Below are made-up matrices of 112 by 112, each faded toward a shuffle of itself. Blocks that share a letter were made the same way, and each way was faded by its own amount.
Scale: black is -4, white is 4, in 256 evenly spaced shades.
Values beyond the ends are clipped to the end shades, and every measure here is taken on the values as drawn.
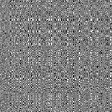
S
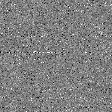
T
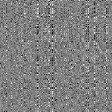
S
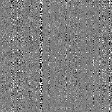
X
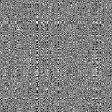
S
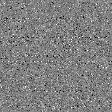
T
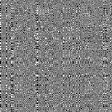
S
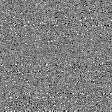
T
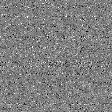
T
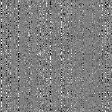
X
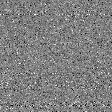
T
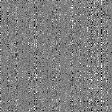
X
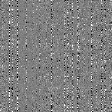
X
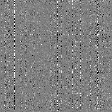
X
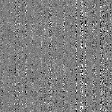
X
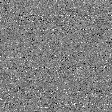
T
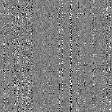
X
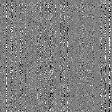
X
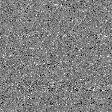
T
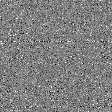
T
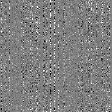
X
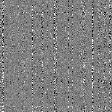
X
